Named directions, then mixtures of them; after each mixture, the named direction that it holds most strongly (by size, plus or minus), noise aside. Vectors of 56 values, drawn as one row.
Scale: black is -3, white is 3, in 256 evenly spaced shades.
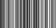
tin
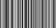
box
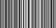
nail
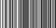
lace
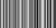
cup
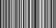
nail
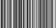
box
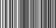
lace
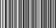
lace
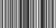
cup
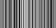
nail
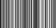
tin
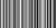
cup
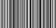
nail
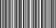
nail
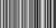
cup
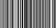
nail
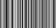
box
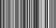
tin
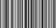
box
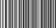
lace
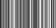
tin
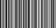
nail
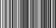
lace
